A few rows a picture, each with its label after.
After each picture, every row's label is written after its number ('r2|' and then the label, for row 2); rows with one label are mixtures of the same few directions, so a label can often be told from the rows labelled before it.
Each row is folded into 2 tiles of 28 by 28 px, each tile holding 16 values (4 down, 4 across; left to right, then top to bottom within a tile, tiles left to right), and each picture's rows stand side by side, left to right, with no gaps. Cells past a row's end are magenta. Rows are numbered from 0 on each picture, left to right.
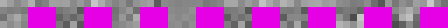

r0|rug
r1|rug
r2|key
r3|rug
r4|rug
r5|rug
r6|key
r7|key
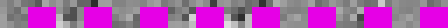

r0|key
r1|key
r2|key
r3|key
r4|key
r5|rug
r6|key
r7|rug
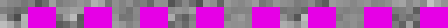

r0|key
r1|key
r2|key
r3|rug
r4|rug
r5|key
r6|rug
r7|rug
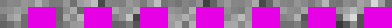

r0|key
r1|key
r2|key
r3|rug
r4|rug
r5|key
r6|key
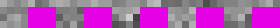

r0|rug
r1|rug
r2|key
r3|rug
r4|key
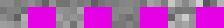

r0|key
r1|rug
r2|rug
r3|rug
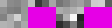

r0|rug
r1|key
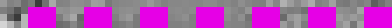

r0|key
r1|key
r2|key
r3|key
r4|key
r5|rug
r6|rug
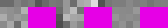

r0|rug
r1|key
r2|rug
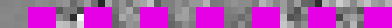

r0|rug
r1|key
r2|key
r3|key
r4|rug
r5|key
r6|rug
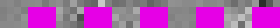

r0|key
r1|key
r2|rug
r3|rug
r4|rug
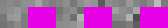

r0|key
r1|key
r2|key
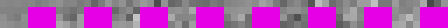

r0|key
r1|key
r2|key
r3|rug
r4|key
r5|rug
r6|key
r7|rug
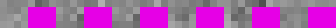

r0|rug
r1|key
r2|key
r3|key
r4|key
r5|rug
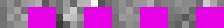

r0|key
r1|key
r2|key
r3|rug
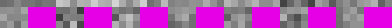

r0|rug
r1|rug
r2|rug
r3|key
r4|rug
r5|rug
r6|key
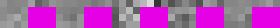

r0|rug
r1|key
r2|key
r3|rug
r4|key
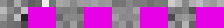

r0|key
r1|rug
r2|rug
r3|rug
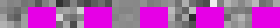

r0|key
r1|rug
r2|rug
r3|key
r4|rug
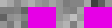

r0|rug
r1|rug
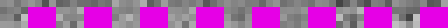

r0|key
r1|rug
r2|rug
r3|rug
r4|key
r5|rug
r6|rug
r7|key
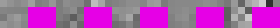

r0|rug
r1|rug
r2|key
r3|key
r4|key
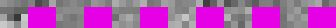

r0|key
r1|rug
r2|rug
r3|rug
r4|rug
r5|key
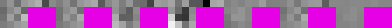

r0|key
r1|key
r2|key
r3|key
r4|key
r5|key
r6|key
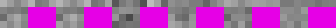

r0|rug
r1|rug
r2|rug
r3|key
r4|rug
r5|rug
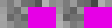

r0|key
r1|key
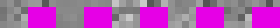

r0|key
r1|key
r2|rug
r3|rug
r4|key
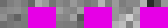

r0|rug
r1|key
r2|rug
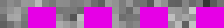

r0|key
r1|key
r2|key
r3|rug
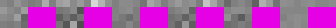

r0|key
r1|rug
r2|rug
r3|rug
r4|rug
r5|rug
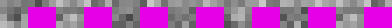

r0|key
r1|rug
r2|rug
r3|rug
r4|key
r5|rug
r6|rug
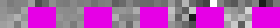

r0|rug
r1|rug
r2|rug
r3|key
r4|rug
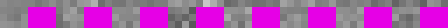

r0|key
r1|key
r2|rug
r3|rug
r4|rug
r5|rug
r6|rug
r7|rug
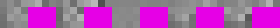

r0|key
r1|key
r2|rug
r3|key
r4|key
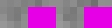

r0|key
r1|key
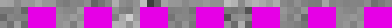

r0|rug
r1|rug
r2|rug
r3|rug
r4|rug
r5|key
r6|rug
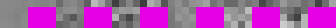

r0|key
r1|rug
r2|rug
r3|key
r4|rug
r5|key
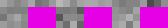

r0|rug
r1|rug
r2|rug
